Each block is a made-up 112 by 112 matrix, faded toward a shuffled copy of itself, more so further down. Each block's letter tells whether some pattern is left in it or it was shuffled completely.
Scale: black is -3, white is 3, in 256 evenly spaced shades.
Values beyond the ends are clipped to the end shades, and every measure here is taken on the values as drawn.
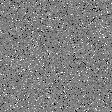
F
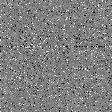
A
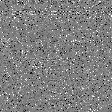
A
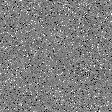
F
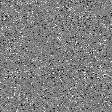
A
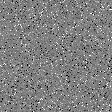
F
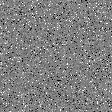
F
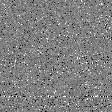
A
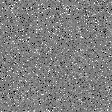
A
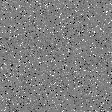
F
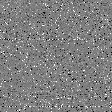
A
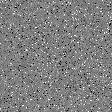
F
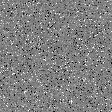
F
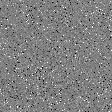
F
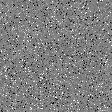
F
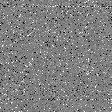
A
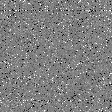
A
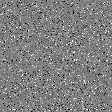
A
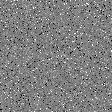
F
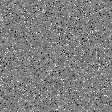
F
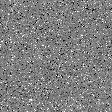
F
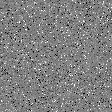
F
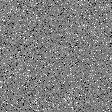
F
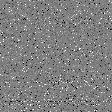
A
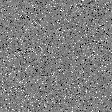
F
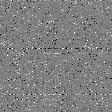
A
